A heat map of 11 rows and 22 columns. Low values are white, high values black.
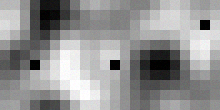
Slope: none. Grain: blotchy. Lone odd cells: 3, each higher than its neighbours. Average level on the scale: 40%. Seam: none.
